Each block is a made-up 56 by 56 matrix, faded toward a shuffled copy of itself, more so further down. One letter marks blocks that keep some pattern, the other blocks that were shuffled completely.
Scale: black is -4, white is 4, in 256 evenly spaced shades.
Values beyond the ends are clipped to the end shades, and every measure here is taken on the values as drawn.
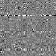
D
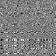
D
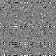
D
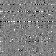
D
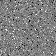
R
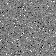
R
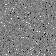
R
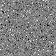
R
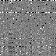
D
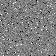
R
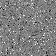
R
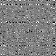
D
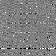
D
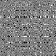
D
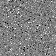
R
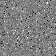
R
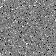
R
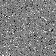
R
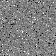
R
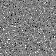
R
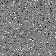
R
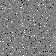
R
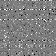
D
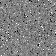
R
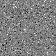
R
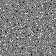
R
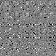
D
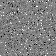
R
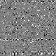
D
